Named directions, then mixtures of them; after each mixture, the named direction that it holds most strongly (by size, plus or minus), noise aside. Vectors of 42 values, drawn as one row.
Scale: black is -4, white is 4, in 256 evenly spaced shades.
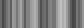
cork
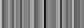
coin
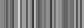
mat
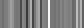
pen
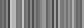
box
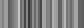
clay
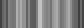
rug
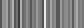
coin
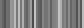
mat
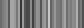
pen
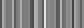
coin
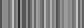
mat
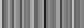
coin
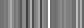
pen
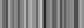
clay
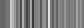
pen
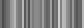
box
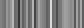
mat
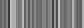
box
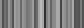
coin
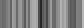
cork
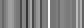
pen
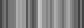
rug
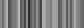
clay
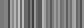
box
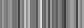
clay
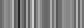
mat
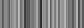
clay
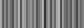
coin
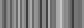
cork
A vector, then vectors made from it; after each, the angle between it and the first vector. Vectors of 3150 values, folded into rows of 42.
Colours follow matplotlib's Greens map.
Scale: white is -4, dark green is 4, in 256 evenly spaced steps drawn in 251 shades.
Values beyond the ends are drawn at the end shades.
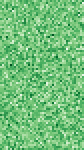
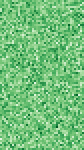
partly aligned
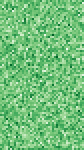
nearly parallel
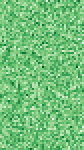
orthogonal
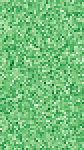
partly aligned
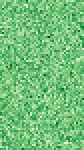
partly aligned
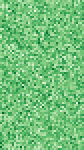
partly opposed
